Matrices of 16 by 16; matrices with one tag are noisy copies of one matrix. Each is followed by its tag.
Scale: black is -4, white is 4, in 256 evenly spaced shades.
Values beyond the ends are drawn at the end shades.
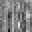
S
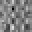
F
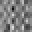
F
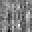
S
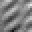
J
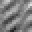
J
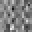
F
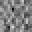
F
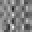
F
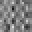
F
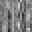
S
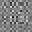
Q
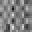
F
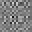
Q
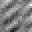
J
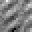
J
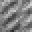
J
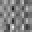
F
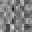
F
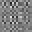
Q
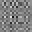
Q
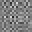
Q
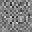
Q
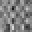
F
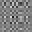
Q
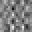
F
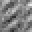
J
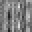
S
